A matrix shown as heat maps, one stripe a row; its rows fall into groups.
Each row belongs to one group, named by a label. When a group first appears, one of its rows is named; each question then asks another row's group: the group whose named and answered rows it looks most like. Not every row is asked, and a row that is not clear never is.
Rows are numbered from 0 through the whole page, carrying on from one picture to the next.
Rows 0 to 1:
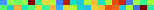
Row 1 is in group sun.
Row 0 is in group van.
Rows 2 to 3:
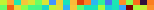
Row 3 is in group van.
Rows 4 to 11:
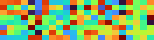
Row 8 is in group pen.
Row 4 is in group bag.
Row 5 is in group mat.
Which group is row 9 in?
van
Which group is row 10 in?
mat
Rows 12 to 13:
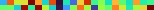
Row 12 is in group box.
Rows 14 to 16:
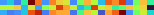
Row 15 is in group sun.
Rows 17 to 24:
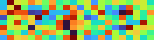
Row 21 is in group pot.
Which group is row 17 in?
box
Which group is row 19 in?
bag
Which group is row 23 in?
mat
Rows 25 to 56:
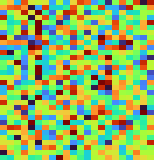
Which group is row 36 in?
pen
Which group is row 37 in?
pot
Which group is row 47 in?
sun
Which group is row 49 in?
van
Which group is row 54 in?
mat
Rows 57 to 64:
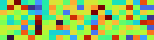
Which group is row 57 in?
pot
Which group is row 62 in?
sun
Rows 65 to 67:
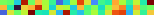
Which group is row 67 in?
van
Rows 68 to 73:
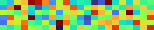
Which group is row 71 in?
van
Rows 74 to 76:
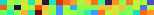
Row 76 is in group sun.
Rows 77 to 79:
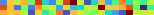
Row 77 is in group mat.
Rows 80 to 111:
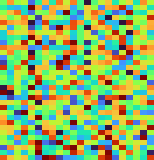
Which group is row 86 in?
box
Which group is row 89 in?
bag
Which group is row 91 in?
van
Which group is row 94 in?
box
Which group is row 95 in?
sun
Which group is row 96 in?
pen
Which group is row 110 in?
pen
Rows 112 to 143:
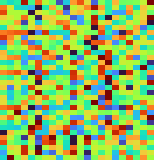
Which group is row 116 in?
sun
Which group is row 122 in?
mat
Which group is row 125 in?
sun
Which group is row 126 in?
bag
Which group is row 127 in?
pen
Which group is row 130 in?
pen
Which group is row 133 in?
bag
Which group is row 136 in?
pen
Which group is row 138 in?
van
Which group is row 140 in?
mat
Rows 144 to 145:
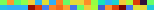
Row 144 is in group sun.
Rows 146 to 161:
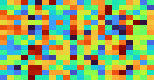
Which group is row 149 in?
bag
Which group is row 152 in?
bag
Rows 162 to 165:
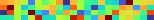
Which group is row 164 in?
van
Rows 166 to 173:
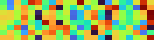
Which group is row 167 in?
sun
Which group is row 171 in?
sun
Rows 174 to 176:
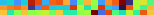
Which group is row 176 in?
mat
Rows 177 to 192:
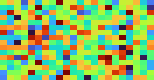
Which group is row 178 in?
pen
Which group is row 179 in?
van
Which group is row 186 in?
bag
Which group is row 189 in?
pen
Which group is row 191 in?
van
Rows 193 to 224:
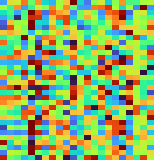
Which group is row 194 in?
sun
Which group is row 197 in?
van
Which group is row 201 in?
mat
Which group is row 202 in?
pen
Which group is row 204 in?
bag
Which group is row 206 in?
pen
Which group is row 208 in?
mat
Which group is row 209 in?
box
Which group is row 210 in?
bag
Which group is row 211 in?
pen
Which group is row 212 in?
bag
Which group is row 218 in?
van
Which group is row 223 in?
van
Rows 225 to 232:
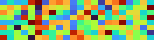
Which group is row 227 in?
mat
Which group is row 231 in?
pen
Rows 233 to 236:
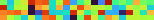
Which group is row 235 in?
bag
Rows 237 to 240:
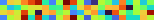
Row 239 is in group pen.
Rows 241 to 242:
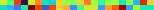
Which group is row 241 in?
pot
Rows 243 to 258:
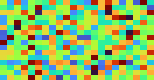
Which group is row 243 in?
sun
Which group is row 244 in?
pen
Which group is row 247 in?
pot
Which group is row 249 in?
box
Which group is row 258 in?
box
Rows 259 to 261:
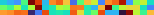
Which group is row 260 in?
pen
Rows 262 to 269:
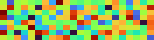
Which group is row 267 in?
van
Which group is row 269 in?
sun
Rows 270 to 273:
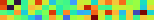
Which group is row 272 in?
sun
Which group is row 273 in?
mat
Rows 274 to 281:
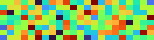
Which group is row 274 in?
sun
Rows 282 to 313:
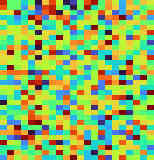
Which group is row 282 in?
mat
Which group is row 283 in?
mat
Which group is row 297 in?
sun
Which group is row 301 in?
van
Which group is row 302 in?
box
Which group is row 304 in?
van
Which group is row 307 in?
pot
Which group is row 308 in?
bag
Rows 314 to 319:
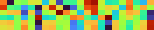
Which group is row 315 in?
mat
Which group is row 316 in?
sun
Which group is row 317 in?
pen
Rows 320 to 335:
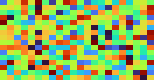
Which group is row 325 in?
box
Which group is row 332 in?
van
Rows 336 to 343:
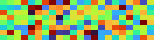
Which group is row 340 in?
sun
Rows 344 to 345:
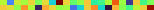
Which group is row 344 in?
box
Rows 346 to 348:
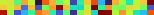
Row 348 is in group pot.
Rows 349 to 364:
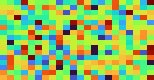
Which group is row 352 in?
pot
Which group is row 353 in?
pen
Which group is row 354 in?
mat
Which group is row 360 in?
van
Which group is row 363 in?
mat
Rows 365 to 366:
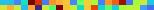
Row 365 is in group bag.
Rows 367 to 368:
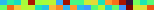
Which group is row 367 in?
van
